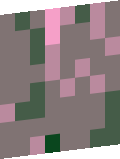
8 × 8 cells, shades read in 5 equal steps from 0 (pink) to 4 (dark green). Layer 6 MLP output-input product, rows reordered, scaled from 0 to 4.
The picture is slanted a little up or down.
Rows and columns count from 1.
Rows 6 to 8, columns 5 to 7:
2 2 2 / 2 2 2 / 2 2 3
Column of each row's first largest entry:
2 3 3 1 3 2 8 4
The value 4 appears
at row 8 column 4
